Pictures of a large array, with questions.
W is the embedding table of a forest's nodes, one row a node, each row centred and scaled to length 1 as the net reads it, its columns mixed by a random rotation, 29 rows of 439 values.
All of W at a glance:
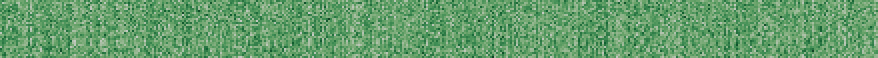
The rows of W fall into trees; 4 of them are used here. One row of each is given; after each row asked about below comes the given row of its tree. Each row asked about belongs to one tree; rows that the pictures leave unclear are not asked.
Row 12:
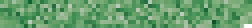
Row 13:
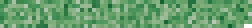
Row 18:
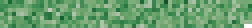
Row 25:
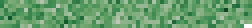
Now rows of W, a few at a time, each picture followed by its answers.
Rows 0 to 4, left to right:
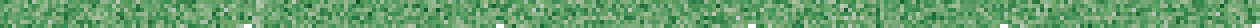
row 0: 13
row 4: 13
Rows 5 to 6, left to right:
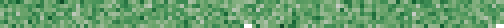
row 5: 18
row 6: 13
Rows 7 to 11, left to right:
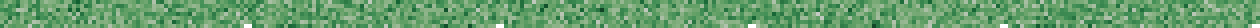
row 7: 25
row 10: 12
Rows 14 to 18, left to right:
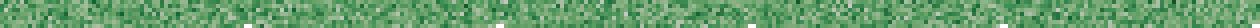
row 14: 13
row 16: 12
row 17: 12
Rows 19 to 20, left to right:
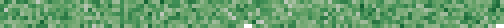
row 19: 13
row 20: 13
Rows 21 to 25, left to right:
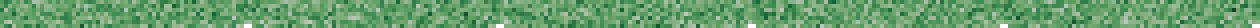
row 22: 13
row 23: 12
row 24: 25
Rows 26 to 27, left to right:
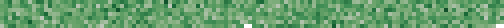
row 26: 18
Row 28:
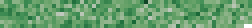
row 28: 12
